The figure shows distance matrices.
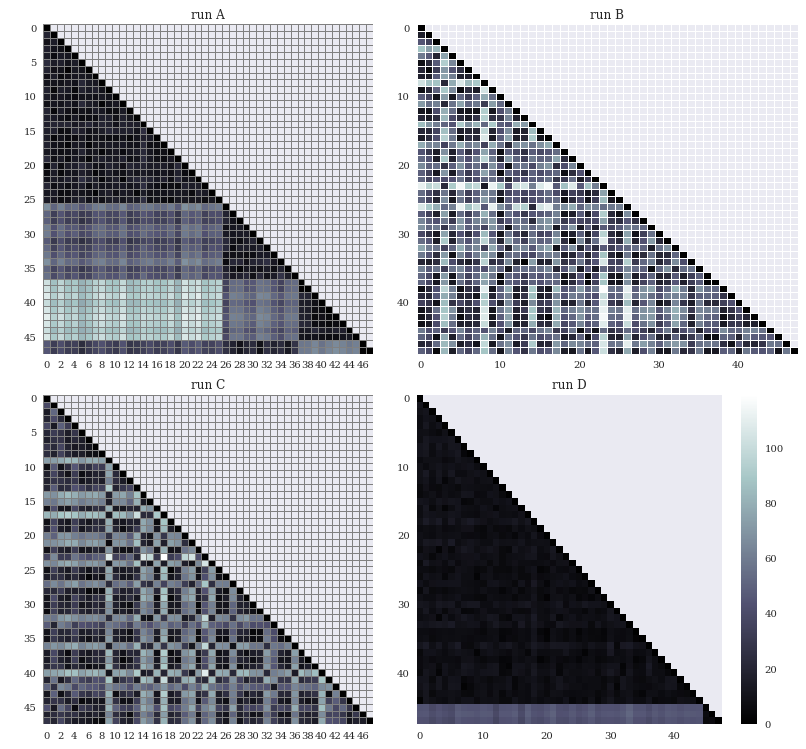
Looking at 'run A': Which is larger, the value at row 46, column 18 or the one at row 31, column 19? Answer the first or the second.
the first
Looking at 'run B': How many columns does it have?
48
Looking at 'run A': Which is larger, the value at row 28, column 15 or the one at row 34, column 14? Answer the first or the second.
the second
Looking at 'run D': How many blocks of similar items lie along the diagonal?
2
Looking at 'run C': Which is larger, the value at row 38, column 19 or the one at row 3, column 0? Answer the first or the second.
the second
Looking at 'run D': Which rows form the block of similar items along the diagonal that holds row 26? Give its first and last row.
0 to 44
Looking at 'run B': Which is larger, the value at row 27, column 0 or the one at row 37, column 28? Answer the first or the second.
the first
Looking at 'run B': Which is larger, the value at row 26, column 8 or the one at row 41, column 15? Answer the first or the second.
the first
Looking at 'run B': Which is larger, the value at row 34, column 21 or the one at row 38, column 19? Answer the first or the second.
the second
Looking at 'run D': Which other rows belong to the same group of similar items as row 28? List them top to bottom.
0, 1, 2, 3, 4, 5, 6, 7, 8, 9, 10, 11, 12, 13, 14, 15, 16, 17, 18, 19, 20, 21, 22, 23, 24, 25, 26, 27, 29, 30, 31, 32, 33, 34, 35, 36, 37, 38, 39, 40, 41, 42, 43, 44
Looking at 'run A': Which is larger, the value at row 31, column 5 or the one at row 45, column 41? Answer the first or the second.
the first
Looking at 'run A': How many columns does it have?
48
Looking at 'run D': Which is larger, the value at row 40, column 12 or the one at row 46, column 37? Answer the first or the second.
the second
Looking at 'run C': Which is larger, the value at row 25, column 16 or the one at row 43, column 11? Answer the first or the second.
the second
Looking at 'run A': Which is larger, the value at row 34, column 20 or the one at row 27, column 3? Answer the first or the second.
the first
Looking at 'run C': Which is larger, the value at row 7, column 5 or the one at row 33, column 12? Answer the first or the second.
the second
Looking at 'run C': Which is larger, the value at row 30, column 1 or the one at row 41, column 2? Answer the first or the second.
the first
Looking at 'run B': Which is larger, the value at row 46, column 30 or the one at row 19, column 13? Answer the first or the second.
the first
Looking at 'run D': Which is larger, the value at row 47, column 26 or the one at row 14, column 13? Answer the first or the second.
the first
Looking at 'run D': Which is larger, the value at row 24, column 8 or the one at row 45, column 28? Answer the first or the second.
the second
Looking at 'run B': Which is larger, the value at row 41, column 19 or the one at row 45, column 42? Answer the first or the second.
the first
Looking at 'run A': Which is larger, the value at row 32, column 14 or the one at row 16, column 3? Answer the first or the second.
the first
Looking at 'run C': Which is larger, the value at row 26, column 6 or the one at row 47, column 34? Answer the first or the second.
the second
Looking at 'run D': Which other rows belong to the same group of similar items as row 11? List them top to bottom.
0, 1, 2, 3, 4, 5, 6, 7, 8, 9, 10, 12, 13, 14, 15, 16, 17, 18, 19, 20, 21, 22, 23, 24, 25, 26, 27, 28, 29, 30, 31, 32, 33, 34, 35, 36, 37, 38, 39, 40, 41, 42, 43, 44
